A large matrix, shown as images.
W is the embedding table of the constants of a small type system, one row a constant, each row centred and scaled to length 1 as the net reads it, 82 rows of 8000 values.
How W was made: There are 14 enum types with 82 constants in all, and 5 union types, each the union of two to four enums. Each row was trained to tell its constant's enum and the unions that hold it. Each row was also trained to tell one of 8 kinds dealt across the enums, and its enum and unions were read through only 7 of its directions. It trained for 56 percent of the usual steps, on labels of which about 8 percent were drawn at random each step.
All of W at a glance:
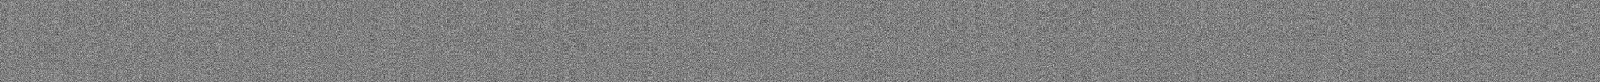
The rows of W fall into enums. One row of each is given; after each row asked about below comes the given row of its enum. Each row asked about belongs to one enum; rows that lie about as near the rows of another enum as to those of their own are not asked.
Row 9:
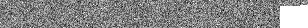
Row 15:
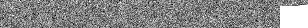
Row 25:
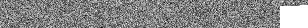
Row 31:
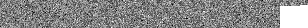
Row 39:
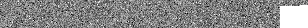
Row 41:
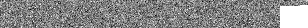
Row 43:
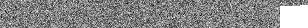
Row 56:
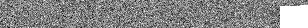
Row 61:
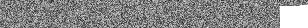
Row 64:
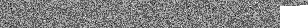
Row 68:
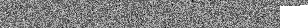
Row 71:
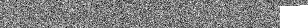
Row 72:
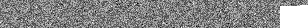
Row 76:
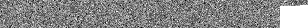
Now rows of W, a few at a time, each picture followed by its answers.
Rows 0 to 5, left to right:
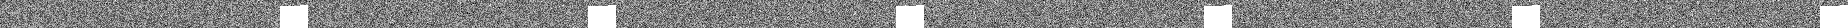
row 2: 9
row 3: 72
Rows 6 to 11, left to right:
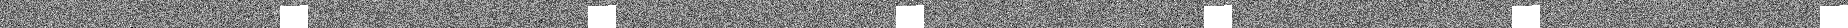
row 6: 64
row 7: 41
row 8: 72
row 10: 9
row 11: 39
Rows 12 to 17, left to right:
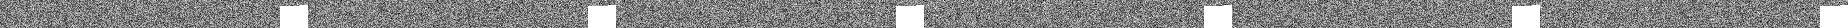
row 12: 56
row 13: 76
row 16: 56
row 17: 41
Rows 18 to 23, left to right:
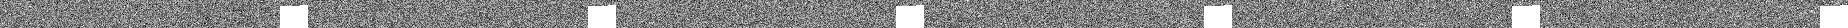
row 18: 39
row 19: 56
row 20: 9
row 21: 9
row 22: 9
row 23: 71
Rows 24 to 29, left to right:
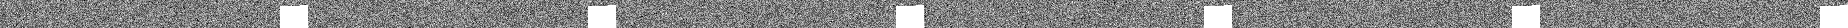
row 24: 15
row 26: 72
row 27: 76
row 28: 56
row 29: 56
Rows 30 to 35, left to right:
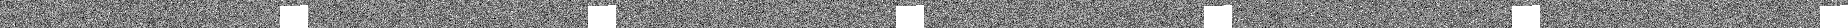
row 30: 43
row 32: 68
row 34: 31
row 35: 64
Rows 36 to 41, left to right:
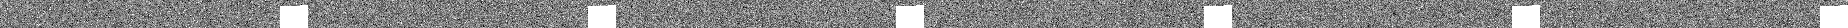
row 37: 76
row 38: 71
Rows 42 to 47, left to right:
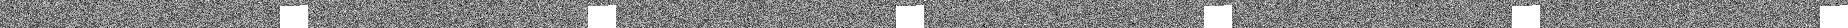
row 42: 61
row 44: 68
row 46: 9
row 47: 68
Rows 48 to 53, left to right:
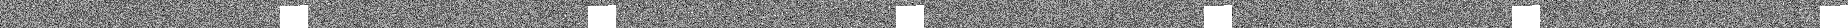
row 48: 71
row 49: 68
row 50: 31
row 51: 25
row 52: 25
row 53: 68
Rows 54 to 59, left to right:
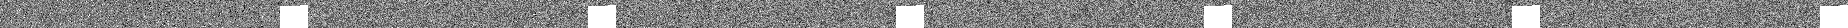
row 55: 25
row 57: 72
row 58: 68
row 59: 39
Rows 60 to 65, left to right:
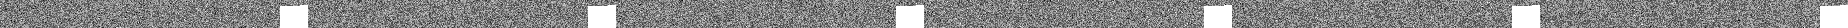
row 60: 61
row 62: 72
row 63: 71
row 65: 76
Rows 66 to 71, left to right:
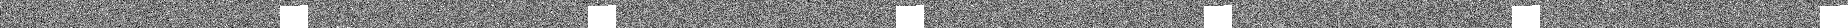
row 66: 41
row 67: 43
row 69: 56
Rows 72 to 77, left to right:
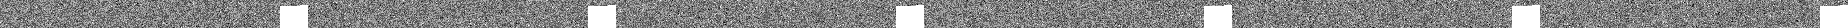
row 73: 15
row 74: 72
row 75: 76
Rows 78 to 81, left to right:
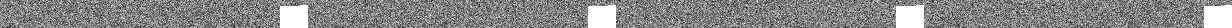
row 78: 25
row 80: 71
